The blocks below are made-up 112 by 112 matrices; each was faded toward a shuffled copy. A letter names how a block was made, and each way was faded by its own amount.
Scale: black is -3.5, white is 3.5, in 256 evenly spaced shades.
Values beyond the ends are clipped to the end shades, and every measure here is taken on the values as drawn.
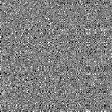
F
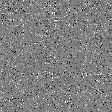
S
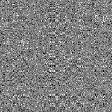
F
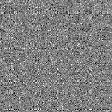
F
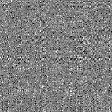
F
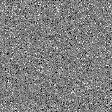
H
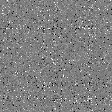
S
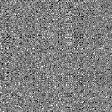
F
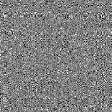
F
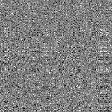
F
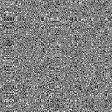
F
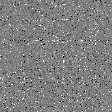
S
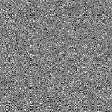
F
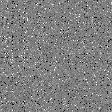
S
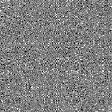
F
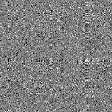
F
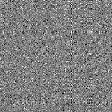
F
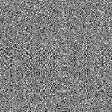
F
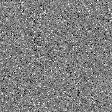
H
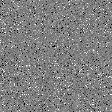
S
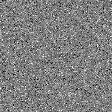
H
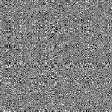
F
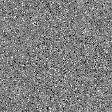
H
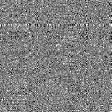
F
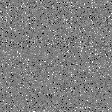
S
